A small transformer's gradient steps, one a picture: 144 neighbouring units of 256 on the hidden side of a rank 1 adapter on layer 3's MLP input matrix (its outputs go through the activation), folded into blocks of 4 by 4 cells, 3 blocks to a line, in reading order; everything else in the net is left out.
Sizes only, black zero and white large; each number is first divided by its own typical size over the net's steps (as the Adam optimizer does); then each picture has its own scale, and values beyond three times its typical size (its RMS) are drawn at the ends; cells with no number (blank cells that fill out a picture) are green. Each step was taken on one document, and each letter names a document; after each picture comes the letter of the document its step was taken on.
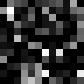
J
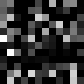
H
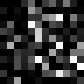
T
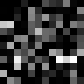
T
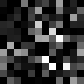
T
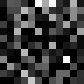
J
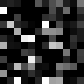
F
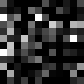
H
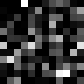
T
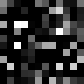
F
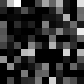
F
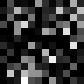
J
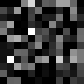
T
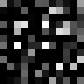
F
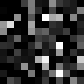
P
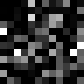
T
